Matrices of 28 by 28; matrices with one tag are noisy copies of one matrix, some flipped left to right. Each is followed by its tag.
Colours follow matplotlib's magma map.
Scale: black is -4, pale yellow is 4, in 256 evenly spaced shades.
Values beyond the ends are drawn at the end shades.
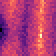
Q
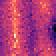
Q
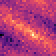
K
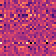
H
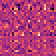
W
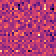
W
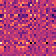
H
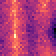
Q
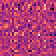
W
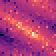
K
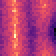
Q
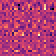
W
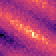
K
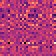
H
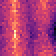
Q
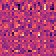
W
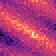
K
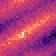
K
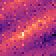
K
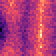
Q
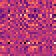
H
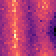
Q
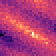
K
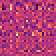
W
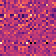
H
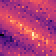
K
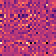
H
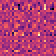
W
